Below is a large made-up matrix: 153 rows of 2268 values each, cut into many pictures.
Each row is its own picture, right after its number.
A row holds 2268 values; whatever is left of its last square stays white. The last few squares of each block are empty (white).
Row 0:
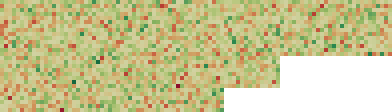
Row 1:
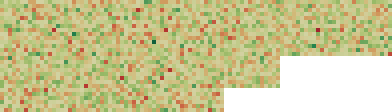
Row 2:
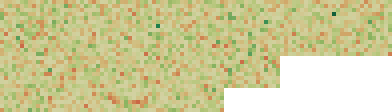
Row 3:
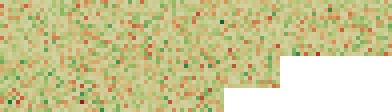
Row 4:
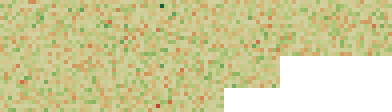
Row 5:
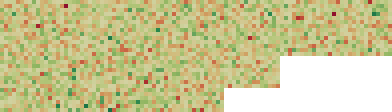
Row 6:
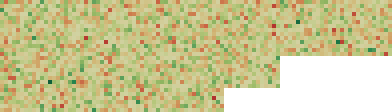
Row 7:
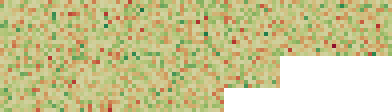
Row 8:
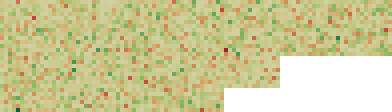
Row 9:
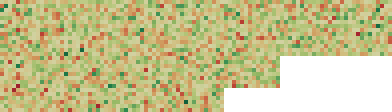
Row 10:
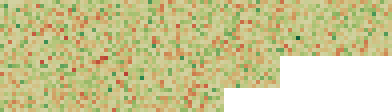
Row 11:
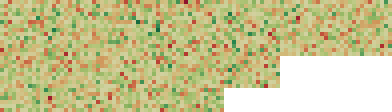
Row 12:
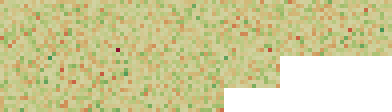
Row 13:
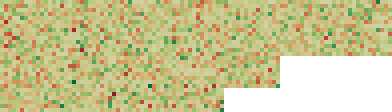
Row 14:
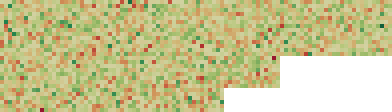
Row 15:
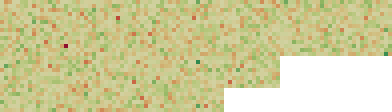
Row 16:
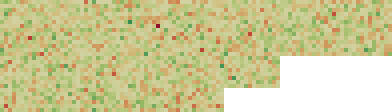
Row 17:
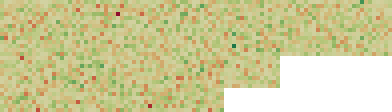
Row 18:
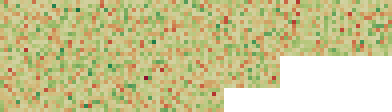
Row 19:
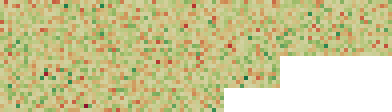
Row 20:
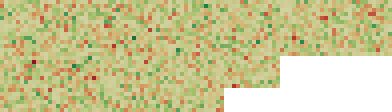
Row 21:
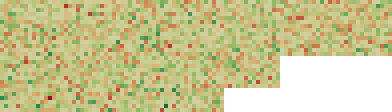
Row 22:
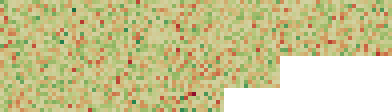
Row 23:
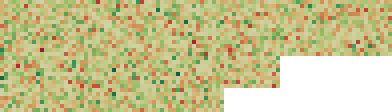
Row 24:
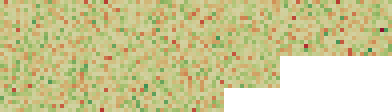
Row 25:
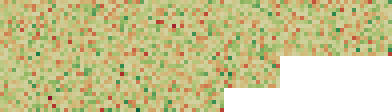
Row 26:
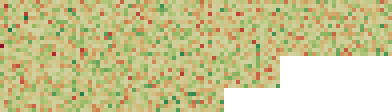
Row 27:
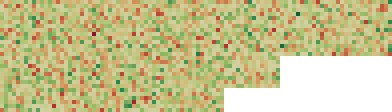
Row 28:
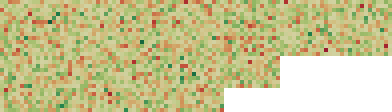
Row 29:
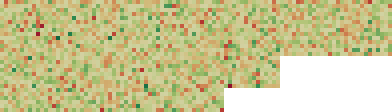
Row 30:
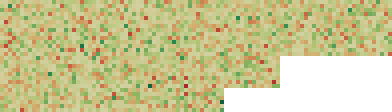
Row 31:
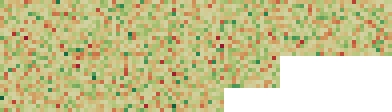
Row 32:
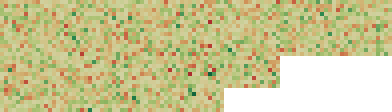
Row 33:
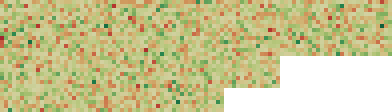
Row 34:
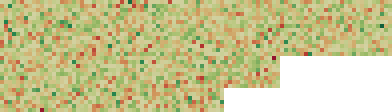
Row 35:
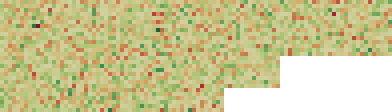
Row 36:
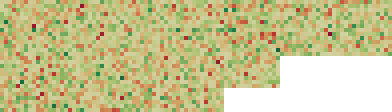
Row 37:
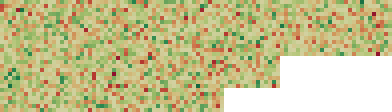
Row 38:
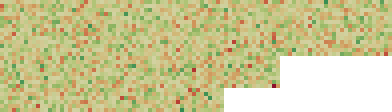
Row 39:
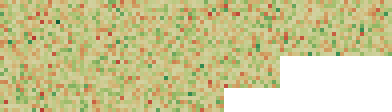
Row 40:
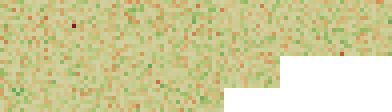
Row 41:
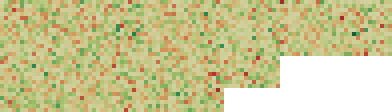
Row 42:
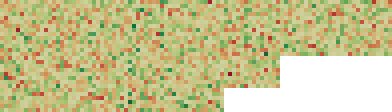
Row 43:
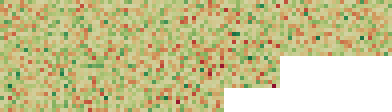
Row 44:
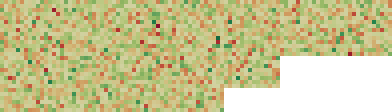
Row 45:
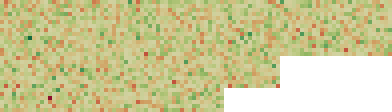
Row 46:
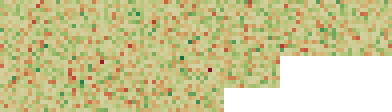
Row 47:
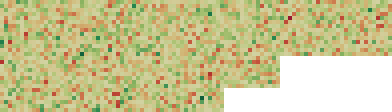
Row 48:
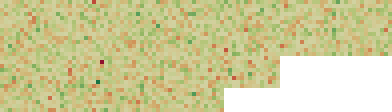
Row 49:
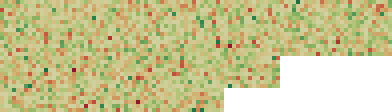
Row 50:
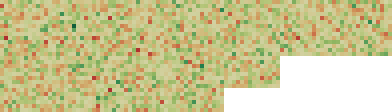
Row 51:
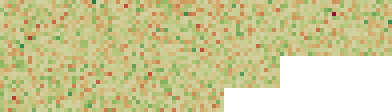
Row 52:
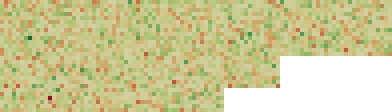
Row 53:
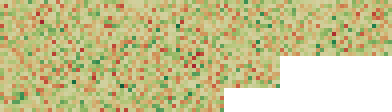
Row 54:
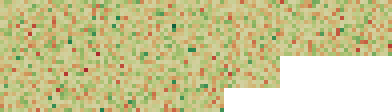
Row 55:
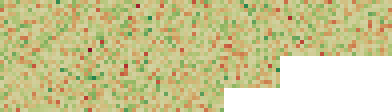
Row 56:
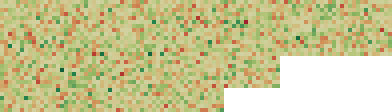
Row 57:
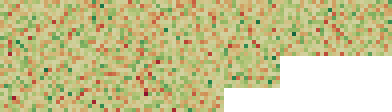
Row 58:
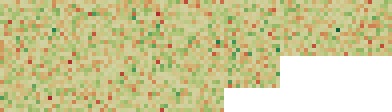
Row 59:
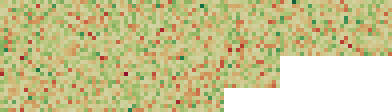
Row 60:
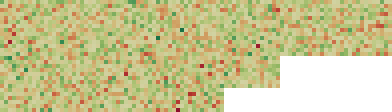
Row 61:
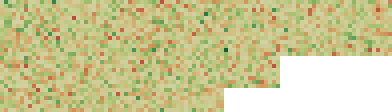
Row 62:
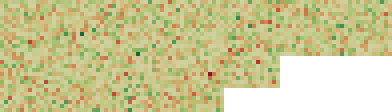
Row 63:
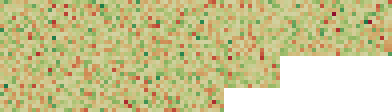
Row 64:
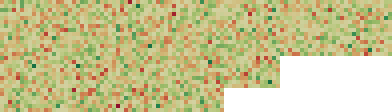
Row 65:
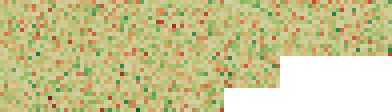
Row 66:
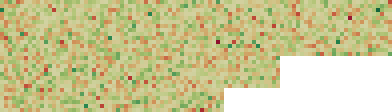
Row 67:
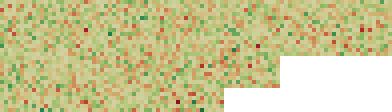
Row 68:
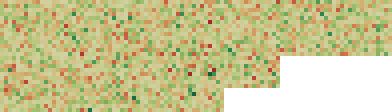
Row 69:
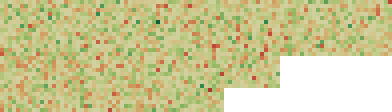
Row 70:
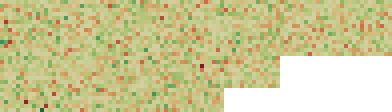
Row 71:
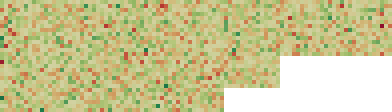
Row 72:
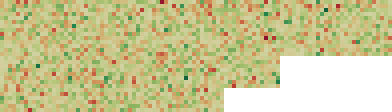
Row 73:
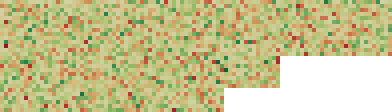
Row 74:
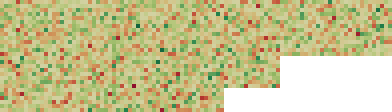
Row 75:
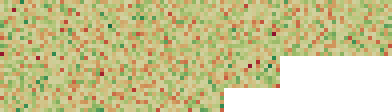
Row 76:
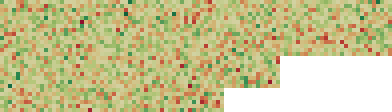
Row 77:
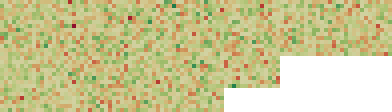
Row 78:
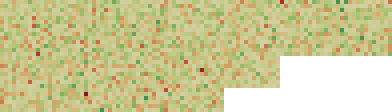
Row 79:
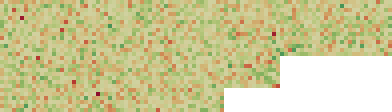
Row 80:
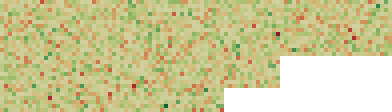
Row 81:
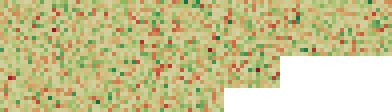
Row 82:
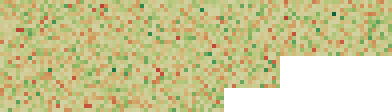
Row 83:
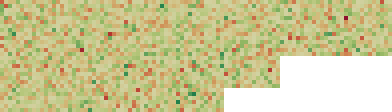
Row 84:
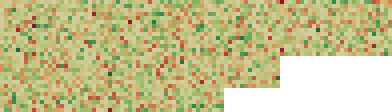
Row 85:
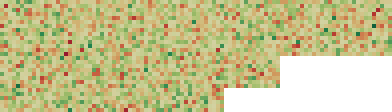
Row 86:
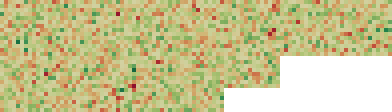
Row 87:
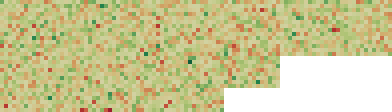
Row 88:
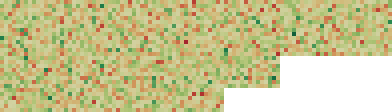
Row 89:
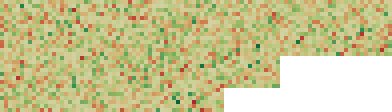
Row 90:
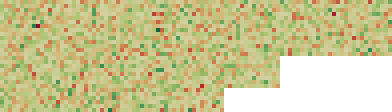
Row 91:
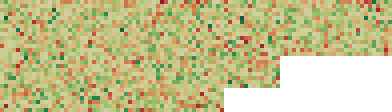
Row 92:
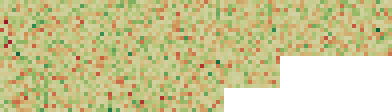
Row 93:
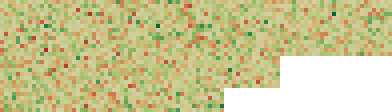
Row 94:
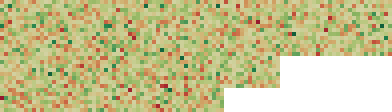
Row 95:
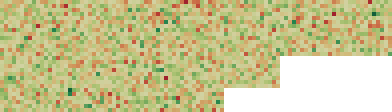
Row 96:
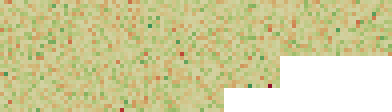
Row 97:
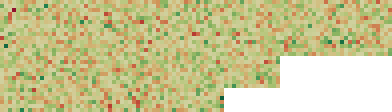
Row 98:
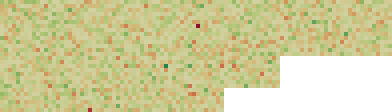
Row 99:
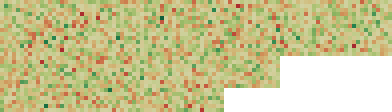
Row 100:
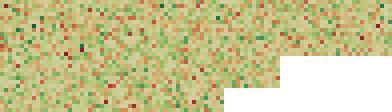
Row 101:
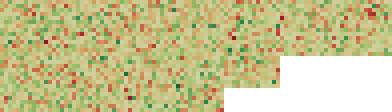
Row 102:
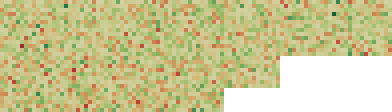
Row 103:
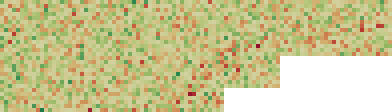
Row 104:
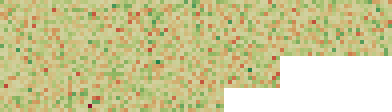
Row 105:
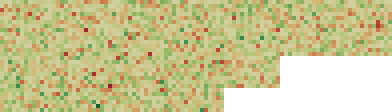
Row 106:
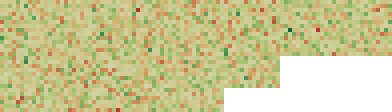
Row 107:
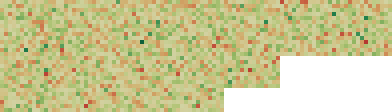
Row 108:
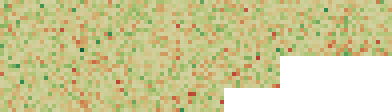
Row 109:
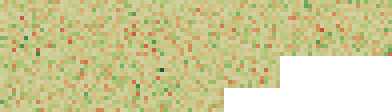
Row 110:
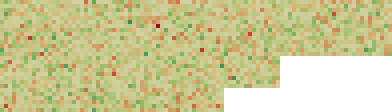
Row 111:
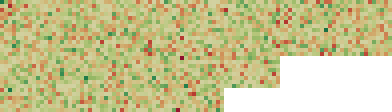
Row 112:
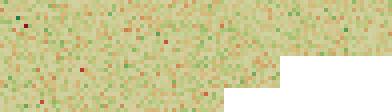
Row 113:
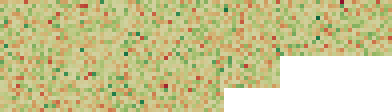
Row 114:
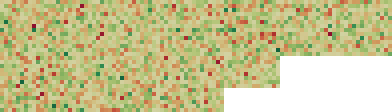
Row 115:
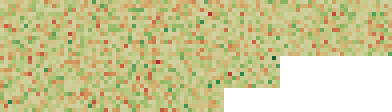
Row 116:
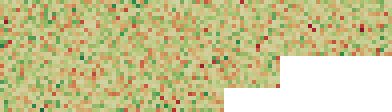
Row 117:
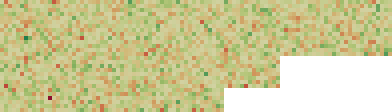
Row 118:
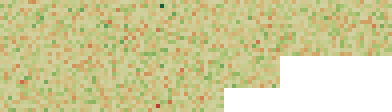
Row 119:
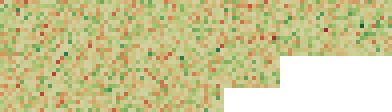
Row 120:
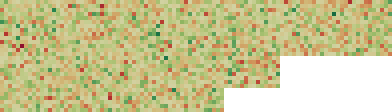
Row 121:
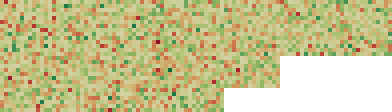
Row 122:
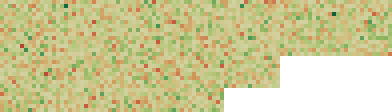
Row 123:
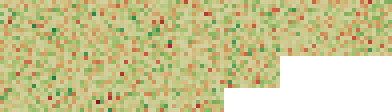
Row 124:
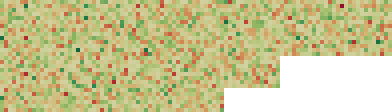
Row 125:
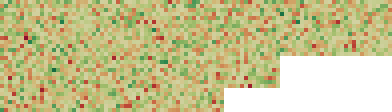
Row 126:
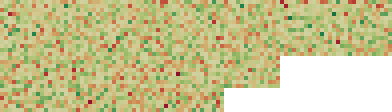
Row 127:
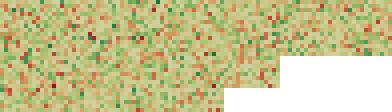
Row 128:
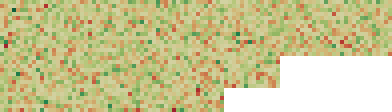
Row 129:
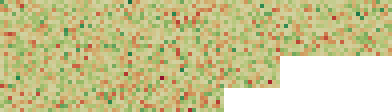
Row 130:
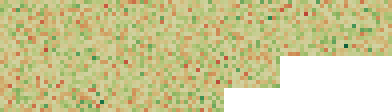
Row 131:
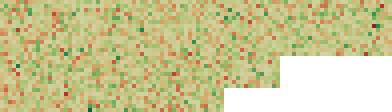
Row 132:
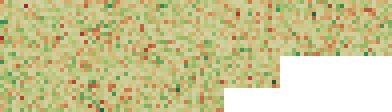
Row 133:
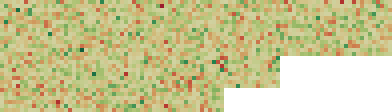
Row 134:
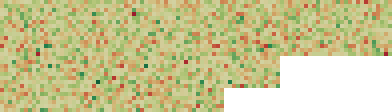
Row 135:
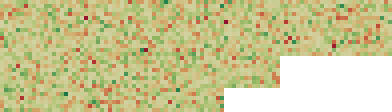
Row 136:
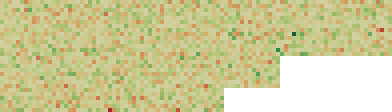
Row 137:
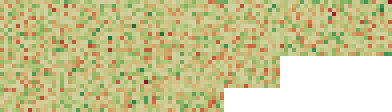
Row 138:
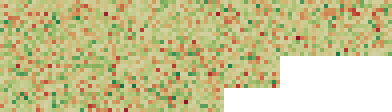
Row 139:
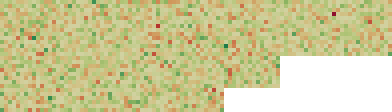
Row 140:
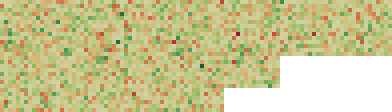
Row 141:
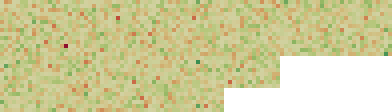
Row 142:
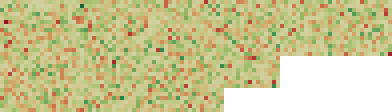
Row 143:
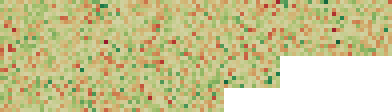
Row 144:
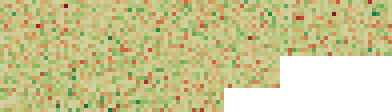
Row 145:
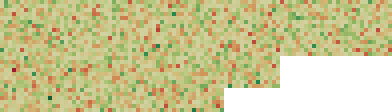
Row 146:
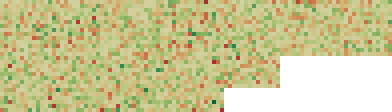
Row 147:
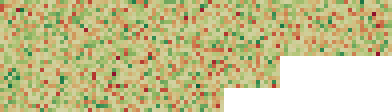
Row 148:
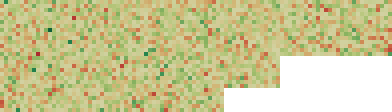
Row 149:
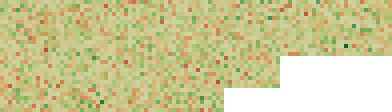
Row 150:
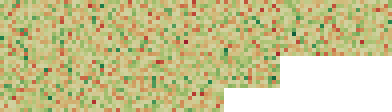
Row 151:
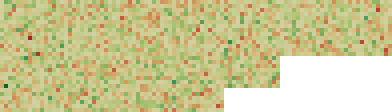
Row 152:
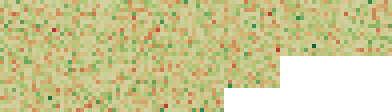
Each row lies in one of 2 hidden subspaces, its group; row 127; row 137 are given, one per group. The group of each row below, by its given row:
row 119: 127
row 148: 137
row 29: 137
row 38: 127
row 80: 137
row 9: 127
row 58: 137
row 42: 137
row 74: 127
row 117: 137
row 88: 137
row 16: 137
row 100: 127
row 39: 127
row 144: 137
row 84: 137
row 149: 127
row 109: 137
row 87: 137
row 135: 127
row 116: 127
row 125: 137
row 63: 137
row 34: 127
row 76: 127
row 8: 137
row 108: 127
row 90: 137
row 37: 127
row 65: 137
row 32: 127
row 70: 127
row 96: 137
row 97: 127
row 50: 127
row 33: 127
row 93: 137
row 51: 137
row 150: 137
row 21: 137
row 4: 127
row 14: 127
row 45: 137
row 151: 137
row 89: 127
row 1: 137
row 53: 127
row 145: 137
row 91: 137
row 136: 127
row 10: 127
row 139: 137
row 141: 137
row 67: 127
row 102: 137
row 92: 127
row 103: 127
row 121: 137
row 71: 127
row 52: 137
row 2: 137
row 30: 127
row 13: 127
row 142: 127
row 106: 137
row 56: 127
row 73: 127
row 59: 127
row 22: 127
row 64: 127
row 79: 127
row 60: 127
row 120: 137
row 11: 137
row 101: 127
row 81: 137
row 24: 137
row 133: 127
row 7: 127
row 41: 127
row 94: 127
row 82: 137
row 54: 137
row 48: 137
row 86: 137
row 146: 137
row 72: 127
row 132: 127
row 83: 127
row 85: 127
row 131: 127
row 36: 127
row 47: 127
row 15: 137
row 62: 127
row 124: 127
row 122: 137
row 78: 137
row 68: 127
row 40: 127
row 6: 137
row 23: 127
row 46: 137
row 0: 127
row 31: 127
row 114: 127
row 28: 137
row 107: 137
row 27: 137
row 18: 137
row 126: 137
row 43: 127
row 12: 127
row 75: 127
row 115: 137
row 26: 127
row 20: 127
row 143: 137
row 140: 127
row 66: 137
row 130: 127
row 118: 127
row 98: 127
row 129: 127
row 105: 127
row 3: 127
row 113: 127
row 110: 137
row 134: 137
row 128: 127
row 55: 127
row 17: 127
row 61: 137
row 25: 137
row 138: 127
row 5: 137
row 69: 137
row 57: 137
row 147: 127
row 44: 137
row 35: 137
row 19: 137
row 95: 137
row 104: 137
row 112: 137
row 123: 137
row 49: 137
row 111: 127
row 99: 127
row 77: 127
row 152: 137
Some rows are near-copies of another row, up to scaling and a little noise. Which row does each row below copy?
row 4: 118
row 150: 88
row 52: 45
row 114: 36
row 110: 16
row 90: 35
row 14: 34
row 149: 130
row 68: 32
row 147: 37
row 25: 65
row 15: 141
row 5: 144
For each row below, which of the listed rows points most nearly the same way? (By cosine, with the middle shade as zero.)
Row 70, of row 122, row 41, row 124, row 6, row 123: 41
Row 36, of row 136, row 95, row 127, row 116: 136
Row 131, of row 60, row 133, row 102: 133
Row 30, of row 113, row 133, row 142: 142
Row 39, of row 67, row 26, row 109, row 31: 26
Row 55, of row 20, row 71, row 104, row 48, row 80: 71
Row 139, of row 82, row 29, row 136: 136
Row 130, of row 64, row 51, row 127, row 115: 64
